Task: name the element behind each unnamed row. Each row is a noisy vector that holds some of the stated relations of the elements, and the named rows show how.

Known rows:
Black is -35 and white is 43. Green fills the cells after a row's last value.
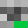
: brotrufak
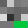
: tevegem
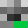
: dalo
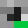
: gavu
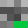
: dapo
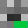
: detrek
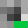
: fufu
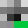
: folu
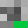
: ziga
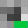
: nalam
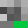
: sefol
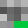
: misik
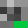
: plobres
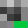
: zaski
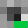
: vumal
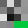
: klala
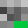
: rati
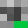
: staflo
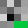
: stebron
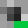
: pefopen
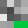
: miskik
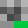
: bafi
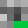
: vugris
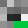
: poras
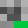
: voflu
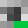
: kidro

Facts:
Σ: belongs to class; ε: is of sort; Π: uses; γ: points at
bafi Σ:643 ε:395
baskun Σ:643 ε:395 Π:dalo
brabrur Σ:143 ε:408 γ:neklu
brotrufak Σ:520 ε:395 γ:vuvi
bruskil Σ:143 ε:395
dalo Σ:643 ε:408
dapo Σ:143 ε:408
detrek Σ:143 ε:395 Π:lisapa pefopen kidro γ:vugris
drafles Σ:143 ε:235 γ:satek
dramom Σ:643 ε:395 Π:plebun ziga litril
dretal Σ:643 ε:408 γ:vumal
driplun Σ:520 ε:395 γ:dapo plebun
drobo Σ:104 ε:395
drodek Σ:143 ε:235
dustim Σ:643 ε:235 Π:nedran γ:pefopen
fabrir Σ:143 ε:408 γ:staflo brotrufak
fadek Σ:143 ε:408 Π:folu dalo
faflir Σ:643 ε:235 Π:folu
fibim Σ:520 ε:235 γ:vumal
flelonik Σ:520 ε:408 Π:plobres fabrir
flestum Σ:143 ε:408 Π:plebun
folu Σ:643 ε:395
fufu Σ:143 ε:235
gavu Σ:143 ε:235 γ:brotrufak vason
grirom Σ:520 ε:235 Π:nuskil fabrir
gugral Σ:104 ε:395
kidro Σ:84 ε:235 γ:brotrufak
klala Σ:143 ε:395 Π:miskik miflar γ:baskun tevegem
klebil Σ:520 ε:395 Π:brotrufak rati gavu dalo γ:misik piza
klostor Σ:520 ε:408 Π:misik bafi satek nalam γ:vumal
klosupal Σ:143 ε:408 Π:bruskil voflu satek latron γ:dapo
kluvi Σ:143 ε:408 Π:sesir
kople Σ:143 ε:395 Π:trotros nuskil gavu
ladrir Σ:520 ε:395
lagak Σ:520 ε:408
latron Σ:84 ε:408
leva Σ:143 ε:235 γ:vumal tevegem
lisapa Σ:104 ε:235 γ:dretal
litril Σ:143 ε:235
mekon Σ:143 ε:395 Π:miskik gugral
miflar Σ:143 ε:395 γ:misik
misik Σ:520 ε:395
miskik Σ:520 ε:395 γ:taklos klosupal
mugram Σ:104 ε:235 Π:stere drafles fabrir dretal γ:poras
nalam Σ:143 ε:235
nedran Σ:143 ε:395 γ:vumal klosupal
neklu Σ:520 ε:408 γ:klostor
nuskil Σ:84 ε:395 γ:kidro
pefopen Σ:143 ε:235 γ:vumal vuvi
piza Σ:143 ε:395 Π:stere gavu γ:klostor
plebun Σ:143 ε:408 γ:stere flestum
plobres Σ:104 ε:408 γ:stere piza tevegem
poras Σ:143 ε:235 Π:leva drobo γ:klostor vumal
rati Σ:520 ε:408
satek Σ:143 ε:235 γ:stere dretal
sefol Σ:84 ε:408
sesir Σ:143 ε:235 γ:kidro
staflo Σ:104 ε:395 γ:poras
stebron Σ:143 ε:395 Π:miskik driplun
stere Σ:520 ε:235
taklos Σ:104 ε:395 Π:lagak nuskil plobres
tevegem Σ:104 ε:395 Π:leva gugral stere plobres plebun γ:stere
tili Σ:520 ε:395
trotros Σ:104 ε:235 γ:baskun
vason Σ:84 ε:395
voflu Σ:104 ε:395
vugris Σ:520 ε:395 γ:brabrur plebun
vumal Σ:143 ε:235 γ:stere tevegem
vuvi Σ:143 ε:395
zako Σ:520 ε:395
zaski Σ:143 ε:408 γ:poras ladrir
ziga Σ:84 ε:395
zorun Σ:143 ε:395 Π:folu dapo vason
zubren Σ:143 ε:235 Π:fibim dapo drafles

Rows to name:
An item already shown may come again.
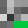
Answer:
flelonik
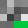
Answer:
taklos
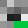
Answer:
dustim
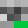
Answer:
brotrufak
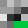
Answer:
klebil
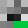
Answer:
zorun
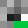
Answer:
zubren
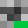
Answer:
vuvi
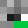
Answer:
zubren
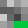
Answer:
driplun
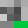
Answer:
ziga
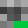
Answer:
dretal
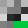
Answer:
baskun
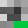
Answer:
vason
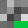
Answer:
taklos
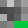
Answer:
plebun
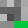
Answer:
gugral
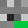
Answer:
dramom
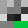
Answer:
baskun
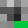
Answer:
nedran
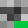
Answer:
vuvi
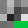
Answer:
kople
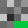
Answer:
flestum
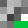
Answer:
grirom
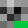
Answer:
fabrir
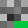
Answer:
klosupal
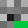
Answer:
kluvi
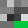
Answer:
piza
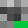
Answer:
brabrur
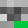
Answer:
brotrufak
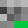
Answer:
lagak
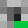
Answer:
fibim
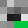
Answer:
dustim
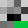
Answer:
fadek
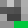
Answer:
miflar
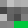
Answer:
neklu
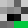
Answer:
fadek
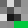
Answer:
klala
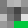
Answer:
stere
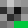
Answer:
fabrir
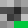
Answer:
vuvi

